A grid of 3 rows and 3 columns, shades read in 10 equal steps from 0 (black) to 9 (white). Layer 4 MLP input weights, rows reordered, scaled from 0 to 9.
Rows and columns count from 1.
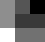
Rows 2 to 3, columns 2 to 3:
2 2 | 4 4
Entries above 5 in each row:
0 0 1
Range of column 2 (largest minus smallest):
2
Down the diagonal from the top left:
5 2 4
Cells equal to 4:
2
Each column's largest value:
9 4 4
